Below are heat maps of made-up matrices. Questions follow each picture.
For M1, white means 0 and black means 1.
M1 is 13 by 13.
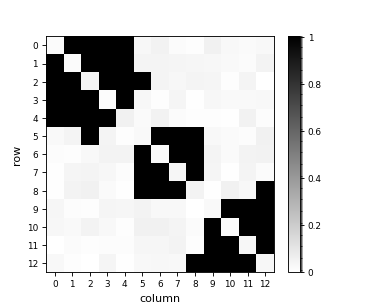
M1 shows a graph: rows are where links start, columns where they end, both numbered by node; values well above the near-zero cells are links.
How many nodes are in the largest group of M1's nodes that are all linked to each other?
5
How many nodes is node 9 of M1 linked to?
3
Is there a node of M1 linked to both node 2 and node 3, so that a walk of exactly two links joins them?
yes
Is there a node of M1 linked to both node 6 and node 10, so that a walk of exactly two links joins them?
no
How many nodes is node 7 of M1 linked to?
3
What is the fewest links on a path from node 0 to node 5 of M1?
2
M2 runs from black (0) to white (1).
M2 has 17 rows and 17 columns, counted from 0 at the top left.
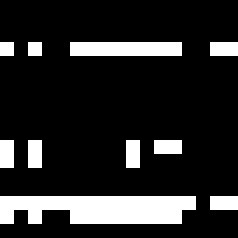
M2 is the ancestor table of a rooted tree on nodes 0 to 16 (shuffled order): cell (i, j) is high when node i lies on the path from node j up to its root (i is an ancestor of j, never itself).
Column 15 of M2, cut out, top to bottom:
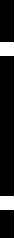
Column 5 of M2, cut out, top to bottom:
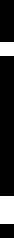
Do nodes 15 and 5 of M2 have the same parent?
no
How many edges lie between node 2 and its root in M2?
5
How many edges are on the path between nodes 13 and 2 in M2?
6
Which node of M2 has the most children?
15
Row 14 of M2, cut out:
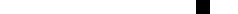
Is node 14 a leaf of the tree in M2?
no
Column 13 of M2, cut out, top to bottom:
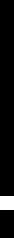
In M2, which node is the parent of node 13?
14
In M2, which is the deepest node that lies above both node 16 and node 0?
3
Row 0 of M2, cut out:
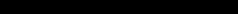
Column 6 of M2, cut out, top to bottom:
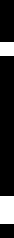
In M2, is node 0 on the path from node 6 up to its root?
no
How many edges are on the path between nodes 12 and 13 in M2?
5
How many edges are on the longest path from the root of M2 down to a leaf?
5
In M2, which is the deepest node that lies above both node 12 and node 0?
10
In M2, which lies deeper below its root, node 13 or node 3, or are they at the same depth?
the same depth
